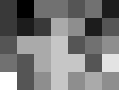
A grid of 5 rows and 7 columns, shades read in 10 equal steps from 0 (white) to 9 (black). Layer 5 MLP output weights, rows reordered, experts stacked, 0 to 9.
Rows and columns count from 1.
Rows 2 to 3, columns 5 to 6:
4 8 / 6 5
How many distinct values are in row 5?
5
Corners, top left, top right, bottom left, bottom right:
7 8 0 4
